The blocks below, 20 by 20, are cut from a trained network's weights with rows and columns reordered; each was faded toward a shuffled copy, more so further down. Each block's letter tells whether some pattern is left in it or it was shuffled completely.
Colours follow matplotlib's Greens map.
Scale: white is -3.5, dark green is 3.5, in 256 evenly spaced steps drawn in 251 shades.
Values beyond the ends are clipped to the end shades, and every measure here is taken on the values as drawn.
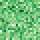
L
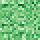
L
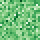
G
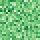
L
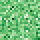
L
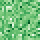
L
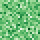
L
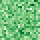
G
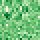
L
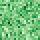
G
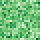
L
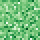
G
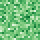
G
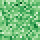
G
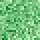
G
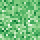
G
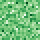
G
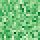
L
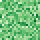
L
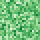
G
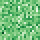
L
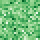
G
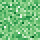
G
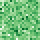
G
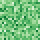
L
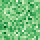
G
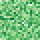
G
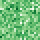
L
